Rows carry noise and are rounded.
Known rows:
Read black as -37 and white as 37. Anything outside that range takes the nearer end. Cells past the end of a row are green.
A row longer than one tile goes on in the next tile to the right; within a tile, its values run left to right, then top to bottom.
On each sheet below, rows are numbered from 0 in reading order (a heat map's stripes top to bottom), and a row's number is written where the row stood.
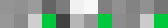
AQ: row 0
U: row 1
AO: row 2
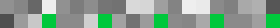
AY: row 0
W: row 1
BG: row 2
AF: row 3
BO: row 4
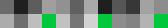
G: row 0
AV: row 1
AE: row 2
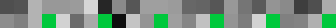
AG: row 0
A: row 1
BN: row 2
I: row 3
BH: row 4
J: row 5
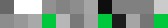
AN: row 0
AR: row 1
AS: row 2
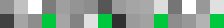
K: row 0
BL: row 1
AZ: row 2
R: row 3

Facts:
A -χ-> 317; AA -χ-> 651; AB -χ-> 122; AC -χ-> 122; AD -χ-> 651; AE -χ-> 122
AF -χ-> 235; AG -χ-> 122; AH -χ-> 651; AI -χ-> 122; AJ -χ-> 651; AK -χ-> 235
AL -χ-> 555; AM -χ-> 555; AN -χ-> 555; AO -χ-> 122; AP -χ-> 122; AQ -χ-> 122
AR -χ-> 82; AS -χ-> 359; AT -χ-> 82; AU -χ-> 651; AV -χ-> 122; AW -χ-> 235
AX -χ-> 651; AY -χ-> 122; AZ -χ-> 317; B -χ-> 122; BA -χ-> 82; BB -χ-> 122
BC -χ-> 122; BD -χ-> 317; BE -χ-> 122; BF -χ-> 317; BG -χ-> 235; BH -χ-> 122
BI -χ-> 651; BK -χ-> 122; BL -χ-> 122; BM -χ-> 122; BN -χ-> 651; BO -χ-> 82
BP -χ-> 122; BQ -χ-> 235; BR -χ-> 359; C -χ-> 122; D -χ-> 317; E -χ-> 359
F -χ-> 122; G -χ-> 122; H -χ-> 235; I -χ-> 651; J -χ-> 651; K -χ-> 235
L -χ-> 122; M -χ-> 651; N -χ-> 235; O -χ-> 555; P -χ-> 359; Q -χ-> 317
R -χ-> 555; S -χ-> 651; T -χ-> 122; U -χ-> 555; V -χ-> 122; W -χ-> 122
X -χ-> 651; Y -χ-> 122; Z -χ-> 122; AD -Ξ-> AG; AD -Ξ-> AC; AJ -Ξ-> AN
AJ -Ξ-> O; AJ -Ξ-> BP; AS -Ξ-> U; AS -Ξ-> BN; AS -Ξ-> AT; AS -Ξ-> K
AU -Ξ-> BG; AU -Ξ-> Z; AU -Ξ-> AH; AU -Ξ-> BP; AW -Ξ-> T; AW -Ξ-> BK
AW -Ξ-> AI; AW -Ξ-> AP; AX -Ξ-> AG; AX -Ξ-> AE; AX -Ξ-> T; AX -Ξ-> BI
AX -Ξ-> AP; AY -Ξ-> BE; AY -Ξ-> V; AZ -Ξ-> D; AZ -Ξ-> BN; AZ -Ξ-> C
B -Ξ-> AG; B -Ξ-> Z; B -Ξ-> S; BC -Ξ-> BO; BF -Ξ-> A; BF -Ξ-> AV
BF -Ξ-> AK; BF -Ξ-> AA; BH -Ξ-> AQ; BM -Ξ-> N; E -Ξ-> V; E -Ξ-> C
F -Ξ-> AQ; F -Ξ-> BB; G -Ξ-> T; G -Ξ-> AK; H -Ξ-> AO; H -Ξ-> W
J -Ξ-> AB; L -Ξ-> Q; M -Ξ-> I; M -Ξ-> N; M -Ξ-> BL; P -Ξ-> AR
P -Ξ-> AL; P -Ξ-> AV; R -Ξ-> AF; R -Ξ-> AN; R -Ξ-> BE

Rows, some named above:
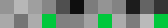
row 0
H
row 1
BI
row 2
AA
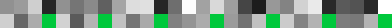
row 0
A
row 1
BF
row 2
N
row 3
R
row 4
M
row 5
AL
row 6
AU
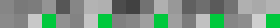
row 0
Y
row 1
Z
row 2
S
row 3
I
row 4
BP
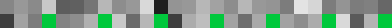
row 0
E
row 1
AH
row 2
A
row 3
V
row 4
H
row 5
AM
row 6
BF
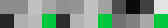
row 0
C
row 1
C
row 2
AD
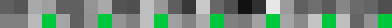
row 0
AC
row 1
AW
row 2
AG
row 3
T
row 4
AD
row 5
I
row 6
P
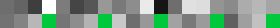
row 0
AJ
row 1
X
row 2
AK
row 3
BG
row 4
BE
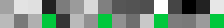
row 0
N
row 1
AT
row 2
B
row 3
AX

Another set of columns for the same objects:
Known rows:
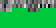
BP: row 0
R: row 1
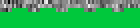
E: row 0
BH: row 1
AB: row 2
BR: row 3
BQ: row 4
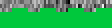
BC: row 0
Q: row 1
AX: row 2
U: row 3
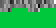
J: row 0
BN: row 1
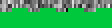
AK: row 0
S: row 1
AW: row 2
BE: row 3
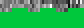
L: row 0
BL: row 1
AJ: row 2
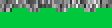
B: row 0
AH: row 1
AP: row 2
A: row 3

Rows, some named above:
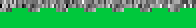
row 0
BF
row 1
V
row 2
BN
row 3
C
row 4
C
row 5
G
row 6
N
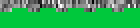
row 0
C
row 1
AU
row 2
P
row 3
E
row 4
N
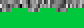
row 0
AF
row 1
AA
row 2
AY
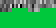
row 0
R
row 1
Z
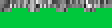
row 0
AY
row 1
AK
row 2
X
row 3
P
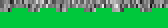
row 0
J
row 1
AL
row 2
AC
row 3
U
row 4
H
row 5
BI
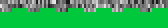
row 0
BG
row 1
AZ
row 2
AD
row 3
AV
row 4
AR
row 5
I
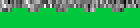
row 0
AS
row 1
N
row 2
AM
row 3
AG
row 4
M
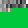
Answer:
AT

